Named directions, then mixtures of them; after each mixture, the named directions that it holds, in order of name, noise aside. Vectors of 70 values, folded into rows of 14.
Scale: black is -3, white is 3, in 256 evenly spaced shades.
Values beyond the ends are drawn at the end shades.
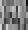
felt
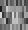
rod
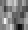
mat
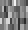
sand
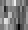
mat, sand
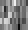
mat, sand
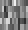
sand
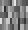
sand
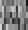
felt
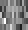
mat, rod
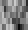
felt, mat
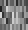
rod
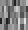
sand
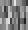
sand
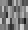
mat, sand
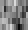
felt, mat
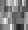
mat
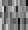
felt, sand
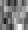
mat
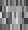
rod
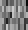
felt, rod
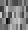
rod, sand
